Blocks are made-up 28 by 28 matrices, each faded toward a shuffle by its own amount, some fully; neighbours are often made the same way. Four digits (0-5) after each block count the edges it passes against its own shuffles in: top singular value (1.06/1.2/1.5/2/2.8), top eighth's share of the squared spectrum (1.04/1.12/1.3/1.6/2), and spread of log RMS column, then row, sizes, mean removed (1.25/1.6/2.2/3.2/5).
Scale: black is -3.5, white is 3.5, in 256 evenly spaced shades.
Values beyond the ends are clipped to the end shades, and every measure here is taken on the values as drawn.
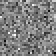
1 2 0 0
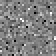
0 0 0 0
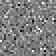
0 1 0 0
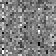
2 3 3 0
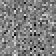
2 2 2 0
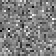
0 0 0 0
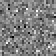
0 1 0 0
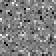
0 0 0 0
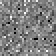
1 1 0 0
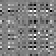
4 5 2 3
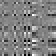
4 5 3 3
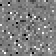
0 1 0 0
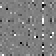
3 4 1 1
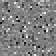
0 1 0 0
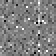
2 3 0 0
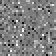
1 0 0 0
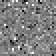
1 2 0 0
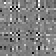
4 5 2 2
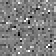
1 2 0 0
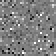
0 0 0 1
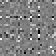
3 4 2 2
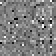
3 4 2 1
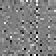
3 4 2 1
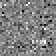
1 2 1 2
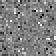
1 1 1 0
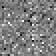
1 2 1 0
